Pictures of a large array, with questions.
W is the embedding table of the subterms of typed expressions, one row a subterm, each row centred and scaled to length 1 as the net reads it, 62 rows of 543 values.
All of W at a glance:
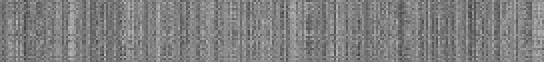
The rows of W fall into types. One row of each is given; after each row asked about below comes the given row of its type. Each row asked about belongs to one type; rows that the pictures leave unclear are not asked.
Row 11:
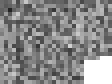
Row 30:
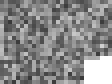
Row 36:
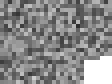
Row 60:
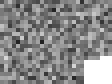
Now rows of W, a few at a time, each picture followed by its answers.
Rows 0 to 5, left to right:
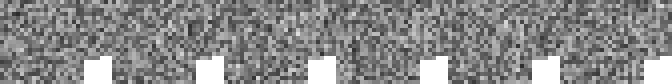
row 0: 36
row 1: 60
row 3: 11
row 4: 30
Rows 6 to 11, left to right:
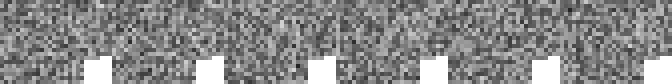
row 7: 36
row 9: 30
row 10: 36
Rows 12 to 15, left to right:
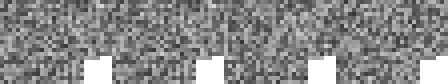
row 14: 30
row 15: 36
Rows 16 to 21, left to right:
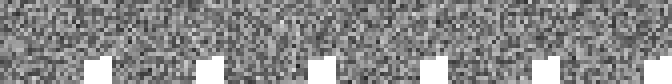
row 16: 36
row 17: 36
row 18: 30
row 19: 60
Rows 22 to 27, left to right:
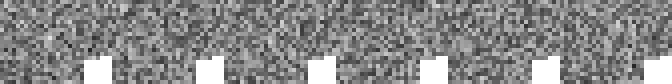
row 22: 30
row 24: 60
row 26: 36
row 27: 30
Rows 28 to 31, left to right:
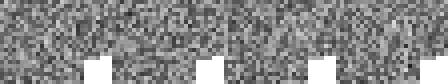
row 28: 60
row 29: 36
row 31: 30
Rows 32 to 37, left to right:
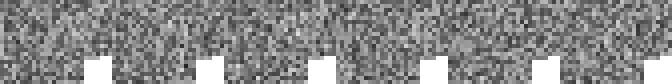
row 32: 30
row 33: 30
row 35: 11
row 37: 60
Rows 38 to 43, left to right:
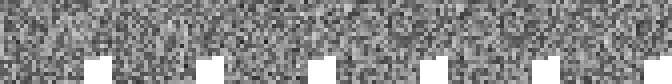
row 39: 30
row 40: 60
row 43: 60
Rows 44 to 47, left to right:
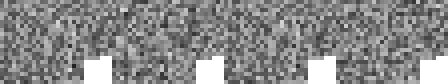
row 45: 36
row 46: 30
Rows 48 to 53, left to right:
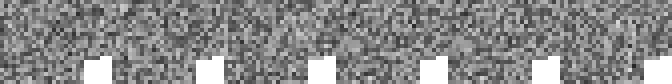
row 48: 36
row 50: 30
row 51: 36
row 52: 36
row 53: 30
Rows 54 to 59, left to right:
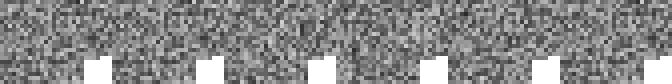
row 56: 60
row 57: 11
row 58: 36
